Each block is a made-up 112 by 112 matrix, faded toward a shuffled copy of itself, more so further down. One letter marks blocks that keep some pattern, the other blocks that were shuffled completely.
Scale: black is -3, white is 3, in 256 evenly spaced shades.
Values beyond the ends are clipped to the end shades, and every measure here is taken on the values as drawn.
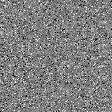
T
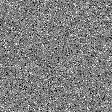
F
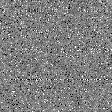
T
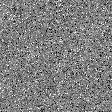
F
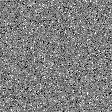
F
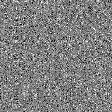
T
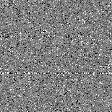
T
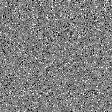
T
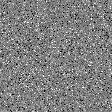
F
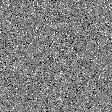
F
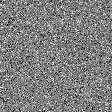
F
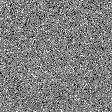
F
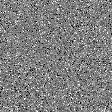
T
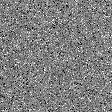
F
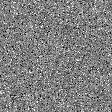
F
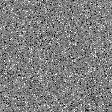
T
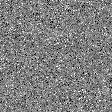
F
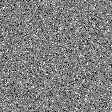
F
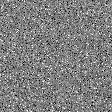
F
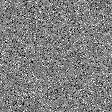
F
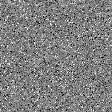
T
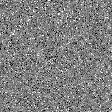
T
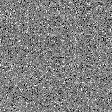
T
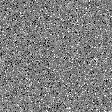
T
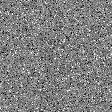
F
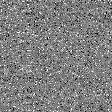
T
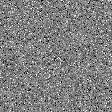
T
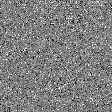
T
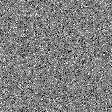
T
